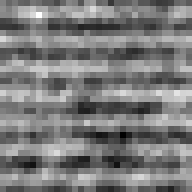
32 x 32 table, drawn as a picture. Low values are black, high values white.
Average level on the scale: 50%. Ninth with the lowest average: bottom middle. Grain: streaks across. Stripes: horizontal, repeating 7 times. Slope: none. Seam: none.
